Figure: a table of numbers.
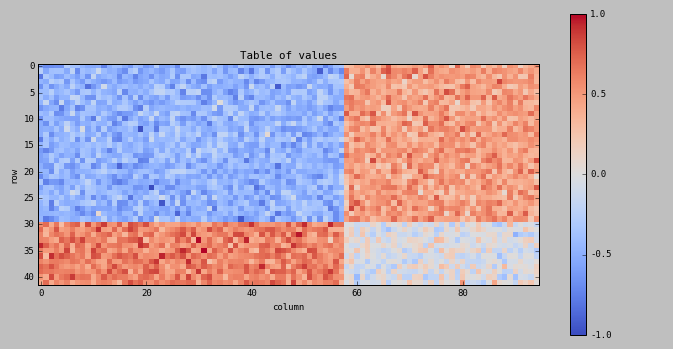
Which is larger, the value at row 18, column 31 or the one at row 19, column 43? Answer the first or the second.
the second
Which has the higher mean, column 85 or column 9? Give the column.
85
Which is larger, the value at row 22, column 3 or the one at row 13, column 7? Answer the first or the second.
the second
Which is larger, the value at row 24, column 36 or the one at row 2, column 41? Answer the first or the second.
the second
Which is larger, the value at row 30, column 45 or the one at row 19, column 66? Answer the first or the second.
the first
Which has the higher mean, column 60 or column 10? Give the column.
60
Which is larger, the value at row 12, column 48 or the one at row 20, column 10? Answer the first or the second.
the second
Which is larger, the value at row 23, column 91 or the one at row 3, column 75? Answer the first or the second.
the second
